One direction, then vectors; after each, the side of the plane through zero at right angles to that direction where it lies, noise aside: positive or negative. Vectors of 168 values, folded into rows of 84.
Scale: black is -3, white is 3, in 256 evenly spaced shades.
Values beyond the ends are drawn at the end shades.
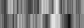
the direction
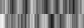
negative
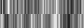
positive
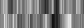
negative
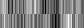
negative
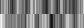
negative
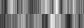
positive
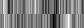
negative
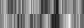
negative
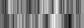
positive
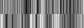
positive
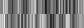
negative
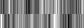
positive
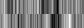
negative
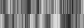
positive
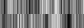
positive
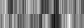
negative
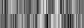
positive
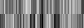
negative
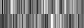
positive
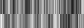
positive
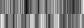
positive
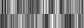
positive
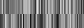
negative
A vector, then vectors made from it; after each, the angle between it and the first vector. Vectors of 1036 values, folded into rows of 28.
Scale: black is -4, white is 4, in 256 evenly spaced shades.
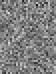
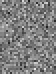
nearly opposite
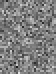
partly aligned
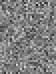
nearly parallel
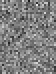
nearly opposite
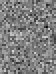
orthogonal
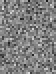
partly opposed
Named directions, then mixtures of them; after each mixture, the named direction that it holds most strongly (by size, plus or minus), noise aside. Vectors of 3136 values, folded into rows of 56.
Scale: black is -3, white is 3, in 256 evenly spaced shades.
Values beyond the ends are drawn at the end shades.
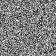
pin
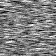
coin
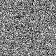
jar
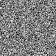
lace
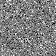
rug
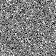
rug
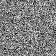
jar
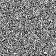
pin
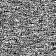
pin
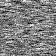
coin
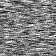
coin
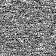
rug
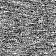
pin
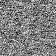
lace
